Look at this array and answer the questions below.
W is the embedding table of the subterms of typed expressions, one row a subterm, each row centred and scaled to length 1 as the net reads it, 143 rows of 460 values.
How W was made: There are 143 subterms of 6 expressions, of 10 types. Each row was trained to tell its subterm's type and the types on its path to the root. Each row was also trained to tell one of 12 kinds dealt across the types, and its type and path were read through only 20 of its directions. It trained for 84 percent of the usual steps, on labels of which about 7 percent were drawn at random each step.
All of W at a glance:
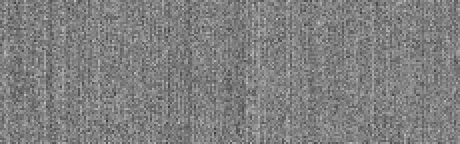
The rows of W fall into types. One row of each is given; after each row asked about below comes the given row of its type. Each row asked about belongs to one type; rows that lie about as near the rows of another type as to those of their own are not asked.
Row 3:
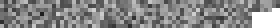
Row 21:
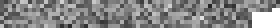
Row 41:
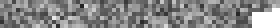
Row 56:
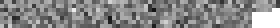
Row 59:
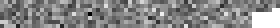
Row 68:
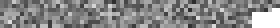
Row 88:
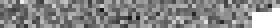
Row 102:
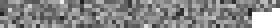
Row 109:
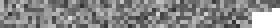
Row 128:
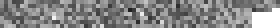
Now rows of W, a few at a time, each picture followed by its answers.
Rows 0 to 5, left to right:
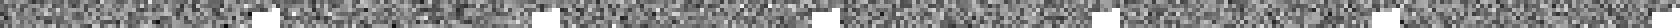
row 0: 3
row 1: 128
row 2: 21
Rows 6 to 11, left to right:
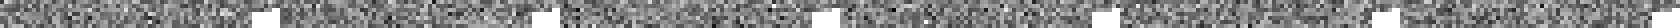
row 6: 59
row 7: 102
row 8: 102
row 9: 68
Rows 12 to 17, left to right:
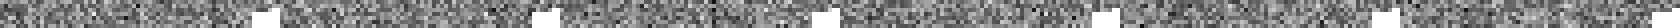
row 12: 88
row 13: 68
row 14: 102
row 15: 128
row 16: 88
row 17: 56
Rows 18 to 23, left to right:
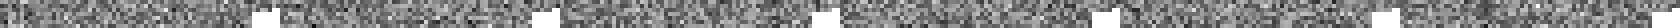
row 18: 109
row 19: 3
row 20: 88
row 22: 68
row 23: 3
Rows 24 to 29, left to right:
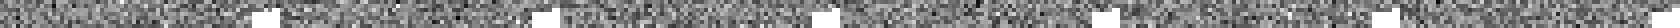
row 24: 21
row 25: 21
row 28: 3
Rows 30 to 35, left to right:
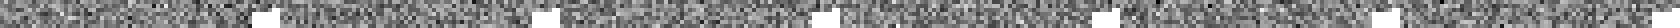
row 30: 68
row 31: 59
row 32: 21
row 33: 68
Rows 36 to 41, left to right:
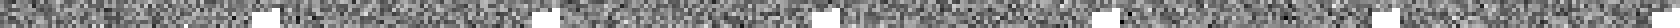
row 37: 41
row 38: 109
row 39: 41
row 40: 102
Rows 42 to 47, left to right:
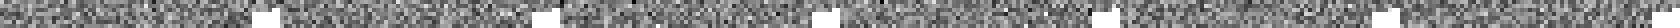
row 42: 56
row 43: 68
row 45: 68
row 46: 109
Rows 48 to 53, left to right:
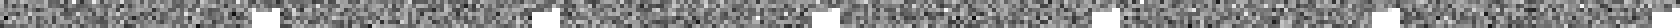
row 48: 109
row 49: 21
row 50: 102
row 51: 59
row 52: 128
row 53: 21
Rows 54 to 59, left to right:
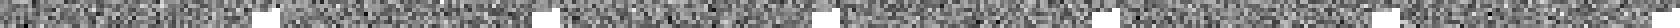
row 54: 59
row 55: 56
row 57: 3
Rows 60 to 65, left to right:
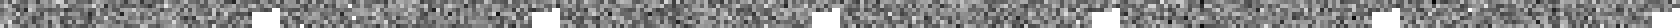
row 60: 56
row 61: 21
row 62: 56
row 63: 59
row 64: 102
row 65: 56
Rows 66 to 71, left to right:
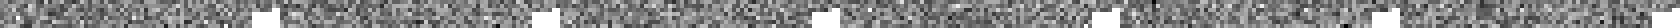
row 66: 88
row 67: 3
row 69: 21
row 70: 59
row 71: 3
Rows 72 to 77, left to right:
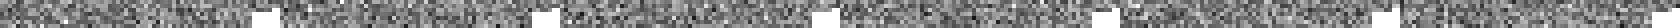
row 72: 56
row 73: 102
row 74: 128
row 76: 88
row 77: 88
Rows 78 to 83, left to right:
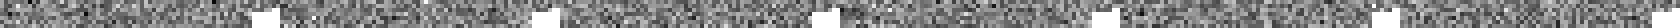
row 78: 41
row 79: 88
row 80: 68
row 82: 3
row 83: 68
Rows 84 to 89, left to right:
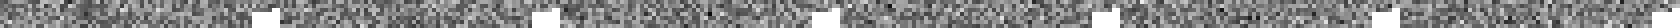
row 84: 3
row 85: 41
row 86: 102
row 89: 56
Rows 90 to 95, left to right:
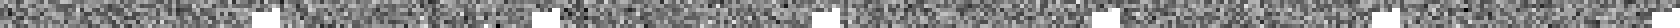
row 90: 56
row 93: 109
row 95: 3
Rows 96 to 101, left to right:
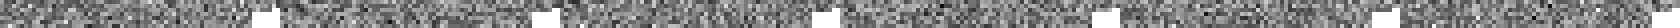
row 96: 102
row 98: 21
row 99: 68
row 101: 88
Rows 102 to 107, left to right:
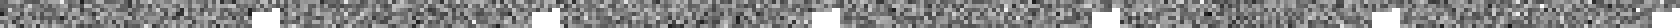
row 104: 128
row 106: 41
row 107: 21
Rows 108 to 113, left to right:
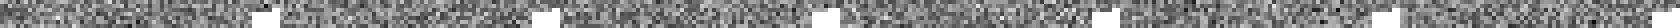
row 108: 21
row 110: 128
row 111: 21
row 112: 59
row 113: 68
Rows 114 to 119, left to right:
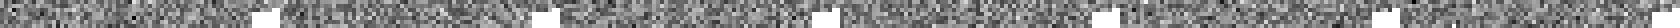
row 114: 41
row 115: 59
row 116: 21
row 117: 68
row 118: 109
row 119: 21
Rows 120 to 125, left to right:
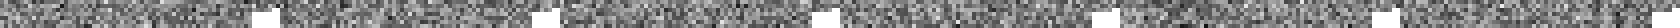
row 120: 109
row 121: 3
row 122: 68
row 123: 56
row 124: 3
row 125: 3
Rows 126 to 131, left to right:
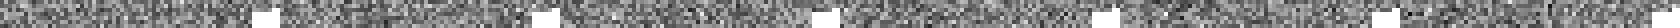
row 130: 3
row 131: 56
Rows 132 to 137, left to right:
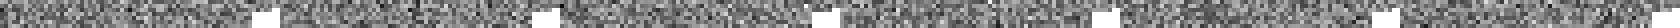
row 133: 68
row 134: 128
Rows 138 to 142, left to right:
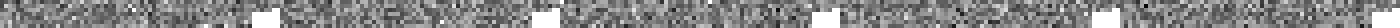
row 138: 128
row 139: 88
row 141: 109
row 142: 128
